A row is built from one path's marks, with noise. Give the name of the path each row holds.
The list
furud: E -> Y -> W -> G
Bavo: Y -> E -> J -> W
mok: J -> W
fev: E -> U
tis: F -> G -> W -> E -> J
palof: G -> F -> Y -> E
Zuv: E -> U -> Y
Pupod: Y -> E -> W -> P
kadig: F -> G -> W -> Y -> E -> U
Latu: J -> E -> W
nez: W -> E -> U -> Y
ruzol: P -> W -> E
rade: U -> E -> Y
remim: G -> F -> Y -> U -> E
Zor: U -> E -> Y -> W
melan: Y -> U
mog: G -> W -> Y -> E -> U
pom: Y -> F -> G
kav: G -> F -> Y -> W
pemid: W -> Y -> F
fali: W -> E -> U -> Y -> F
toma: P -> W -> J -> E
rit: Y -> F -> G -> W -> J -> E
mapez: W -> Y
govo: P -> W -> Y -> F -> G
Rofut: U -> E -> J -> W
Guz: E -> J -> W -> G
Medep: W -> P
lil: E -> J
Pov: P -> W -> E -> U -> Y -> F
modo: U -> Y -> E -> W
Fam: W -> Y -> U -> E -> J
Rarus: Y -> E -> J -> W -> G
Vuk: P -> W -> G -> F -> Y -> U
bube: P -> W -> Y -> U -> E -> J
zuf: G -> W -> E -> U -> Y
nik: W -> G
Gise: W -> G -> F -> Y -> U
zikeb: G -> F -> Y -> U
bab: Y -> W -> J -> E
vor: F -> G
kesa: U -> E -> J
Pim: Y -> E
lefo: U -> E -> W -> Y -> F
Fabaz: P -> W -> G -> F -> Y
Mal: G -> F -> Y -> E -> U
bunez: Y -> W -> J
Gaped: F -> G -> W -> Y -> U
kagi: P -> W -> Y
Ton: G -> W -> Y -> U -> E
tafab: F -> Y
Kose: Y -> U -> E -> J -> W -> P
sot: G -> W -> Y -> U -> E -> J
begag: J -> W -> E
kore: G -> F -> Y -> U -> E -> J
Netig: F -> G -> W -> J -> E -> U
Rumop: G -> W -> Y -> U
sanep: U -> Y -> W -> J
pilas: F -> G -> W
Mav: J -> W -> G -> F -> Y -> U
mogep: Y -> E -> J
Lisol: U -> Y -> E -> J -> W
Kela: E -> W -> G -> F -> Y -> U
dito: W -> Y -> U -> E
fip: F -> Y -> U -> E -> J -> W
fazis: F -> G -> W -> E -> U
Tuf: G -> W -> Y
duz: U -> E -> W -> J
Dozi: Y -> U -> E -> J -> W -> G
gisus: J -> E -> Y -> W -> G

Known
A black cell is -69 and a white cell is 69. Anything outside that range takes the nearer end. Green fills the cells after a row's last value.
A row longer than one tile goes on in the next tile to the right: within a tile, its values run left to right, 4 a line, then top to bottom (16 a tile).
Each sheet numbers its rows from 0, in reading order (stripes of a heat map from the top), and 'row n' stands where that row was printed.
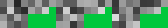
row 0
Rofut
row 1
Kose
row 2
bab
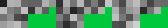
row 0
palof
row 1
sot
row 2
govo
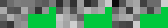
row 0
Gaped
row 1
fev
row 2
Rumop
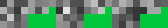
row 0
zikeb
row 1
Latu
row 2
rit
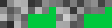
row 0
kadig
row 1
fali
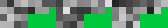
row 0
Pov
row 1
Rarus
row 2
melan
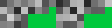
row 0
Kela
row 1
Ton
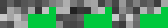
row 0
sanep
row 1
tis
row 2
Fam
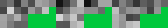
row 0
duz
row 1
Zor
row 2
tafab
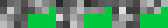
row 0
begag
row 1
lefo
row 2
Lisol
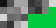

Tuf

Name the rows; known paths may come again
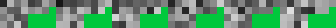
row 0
Mal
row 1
melan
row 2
sanep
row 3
Ton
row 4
fali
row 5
ruzol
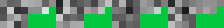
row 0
Kose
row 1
mogep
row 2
kore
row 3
remim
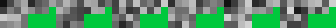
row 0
dito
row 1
rit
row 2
sot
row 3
kadig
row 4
Zor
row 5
Dozi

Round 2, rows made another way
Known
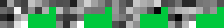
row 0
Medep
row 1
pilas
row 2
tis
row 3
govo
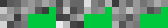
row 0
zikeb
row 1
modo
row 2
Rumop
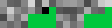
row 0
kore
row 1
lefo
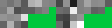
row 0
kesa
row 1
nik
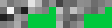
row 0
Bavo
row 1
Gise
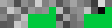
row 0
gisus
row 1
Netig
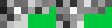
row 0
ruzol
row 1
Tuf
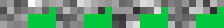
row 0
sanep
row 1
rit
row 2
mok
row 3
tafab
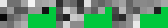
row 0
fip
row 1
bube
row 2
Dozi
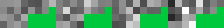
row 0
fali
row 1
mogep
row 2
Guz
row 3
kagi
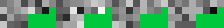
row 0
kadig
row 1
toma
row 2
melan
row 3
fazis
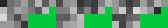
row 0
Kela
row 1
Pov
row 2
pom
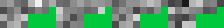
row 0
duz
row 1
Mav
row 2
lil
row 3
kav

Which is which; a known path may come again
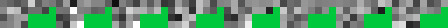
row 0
sot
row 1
nik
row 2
Fabaz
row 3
Pupod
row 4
Dozi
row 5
Gise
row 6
Gaped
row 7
rade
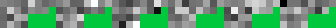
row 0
Fam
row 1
duz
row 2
vor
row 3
furud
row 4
bab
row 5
Vuk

